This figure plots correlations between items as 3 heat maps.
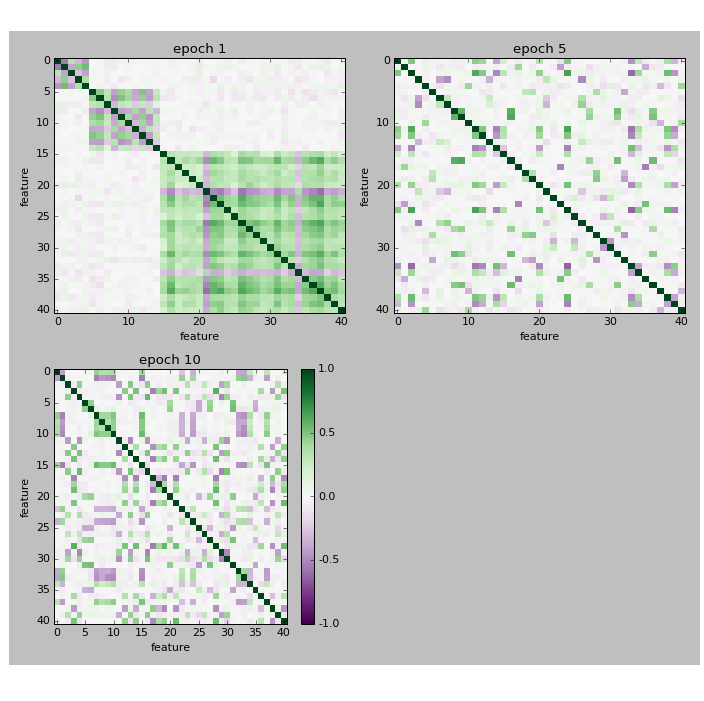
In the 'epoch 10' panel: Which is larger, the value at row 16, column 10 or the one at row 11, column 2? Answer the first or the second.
the first
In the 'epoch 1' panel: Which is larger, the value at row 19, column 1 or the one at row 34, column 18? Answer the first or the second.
the first
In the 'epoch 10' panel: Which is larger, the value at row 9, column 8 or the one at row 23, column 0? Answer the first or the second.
the first
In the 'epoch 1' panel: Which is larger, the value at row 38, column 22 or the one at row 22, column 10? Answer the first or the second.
the first
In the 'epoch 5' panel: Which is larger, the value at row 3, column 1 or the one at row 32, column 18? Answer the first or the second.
the first
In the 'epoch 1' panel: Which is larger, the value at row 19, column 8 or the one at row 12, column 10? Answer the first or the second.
the second
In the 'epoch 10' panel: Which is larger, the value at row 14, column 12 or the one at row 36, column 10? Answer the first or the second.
the first
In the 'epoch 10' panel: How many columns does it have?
41
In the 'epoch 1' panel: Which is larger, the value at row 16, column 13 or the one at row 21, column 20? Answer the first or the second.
the first
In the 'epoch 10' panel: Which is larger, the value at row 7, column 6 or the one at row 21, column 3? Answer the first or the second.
the second
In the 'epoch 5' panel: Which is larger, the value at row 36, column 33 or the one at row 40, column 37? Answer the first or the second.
the first
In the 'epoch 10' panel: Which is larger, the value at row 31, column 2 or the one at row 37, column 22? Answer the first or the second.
the first
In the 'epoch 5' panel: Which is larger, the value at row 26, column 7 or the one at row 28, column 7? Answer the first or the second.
the first
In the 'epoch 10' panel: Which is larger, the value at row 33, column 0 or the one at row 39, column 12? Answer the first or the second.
the second
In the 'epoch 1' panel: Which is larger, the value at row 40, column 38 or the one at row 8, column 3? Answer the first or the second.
the first
